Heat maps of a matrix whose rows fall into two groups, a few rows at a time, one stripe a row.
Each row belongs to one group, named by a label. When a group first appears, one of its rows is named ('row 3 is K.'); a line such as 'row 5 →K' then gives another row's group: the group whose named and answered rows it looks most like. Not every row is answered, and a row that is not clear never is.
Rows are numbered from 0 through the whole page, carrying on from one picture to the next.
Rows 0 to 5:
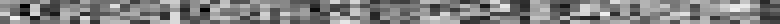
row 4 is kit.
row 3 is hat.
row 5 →kit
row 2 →hat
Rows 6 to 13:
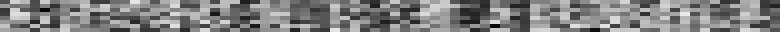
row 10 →kit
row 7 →kit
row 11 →kit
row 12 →hat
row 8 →kit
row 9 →kit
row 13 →kit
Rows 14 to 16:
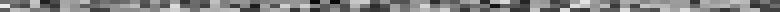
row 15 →hat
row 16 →kit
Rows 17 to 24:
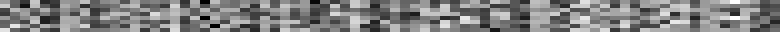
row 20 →kit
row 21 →hat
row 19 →kit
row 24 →hat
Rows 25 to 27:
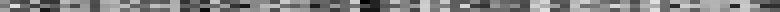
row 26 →kit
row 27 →hat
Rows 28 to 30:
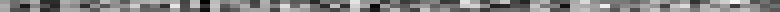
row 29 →hat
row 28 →hat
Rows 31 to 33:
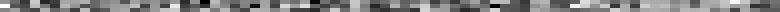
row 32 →hat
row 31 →hat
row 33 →kit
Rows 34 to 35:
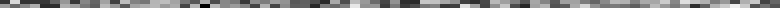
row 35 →hat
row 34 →kit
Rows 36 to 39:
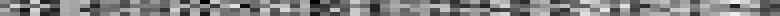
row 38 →hat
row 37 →kit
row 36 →hat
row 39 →hat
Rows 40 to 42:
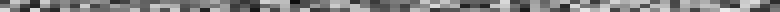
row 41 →kit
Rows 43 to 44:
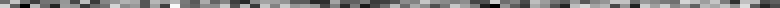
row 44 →hat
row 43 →kit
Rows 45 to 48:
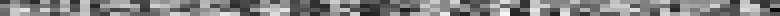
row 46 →kit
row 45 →kit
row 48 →kit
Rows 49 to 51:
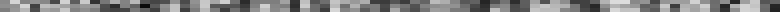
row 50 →kit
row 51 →kit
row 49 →kit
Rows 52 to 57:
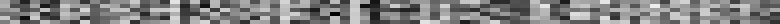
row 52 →hat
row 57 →kit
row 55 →hat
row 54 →kit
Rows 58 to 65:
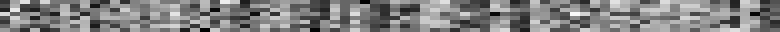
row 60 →kit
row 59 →kit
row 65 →hat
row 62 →kit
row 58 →kit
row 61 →hat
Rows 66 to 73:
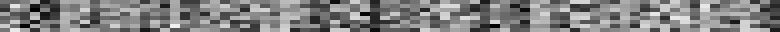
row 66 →hat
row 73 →kit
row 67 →kit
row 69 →hat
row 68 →kit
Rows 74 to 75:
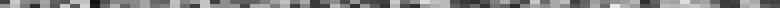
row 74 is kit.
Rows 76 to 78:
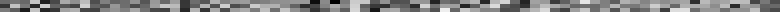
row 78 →hat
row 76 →hat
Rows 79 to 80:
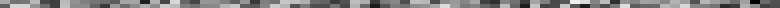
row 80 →kit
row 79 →hat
